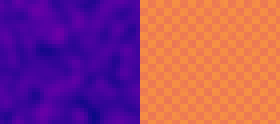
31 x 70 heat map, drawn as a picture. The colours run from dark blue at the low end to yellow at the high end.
It is made of 1 by 2 panels. Panel 1,1: very low, blotchy, faint in contrast. Panel 1,2: high, checkered, faint in contrast.
